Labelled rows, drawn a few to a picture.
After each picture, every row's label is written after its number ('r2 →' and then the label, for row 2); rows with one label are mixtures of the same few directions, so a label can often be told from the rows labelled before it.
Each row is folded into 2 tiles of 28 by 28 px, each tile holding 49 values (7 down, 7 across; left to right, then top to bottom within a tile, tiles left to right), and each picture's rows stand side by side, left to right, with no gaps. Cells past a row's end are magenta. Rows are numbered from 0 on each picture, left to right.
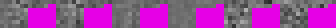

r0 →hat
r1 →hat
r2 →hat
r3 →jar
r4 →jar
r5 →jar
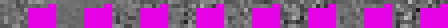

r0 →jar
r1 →jar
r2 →jar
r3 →hat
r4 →jar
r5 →hat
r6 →jar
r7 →hat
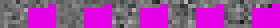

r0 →hat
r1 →jar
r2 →jar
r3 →hat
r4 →hat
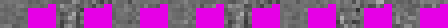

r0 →jar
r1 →hat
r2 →hat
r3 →hat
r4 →hat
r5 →hat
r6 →jar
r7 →jar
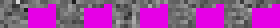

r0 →hat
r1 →hat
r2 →hat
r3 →hat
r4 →hat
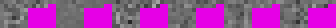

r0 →hat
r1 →hat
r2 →jar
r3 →jar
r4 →hat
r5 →hat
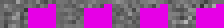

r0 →hat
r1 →hat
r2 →jar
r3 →hat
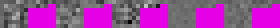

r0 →hat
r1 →jar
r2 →hat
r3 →jar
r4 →jar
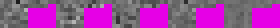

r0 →hat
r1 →hat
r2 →jar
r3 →hat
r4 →hat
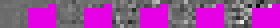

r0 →hat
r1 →hat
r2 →jar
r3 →hat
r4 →hat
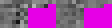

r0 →hat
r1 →hat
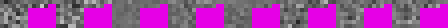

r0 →jar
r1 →jar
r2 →hat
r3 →jar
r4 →jar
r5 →jar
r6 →hat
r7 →hat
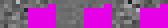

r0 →hat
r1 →hat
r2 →hat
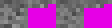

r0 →jar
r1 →jar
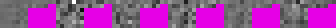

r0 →hat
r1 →hat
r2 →jar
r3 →hat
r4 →hat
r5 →hat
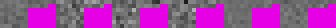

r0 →jar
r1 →jar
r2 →jar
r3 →hat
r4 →jar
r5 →jar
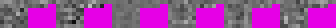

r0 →jar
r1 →hat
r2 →hat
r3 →hat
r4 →hat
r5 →jar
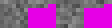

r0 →jar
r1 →jar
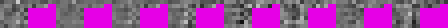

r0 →hat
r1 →hat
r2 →hat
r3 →hat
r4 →hat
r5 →hat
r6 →hat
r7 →hat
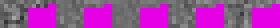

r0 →hat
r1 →jar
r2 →jar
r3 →jar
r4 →hat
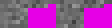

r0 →hat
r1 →jar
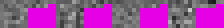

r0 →hat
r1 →hat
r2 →jar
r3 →jar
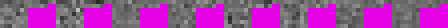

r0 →jar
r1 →jar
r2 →hat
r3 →jar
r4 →jar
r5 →hat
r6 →jar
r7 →hat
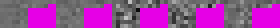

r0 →hat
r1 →jar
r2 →hat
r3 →jar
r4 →hat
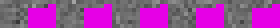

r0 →hat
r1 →hat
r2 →jar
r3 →jar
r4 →jar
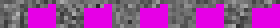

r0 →hat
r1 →jar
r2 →jar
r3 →jar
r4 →jar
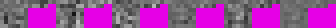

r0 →jar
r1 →hat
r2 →jar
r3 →hat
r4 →hat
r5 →hat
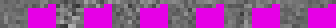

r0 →jar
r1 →jar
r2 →jar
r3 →jar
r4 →hat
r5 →jar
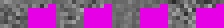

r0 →jar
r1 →hat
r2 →hat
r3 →jar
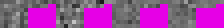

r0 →hat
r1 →jar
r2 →hat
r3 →hat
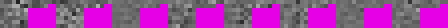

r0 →hat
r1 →jar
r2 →hat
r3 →jar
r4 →hat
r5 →hat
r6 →hat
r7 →hat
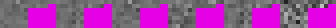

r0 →hat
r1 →hat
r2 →hat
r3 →jar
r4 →hat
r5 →jar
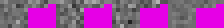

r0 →jar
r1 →jar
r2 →jar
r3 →hat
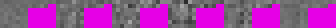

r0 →jar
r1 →hat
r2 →jar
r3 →hat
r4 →hat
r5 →hat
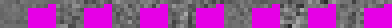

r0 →hat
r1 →jar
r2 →jar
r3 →hat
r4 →jar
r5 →jar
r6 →hat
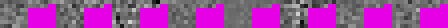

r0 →jar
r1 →jar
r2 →jar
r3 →jar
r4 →hat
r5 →hat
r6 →jar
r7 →hat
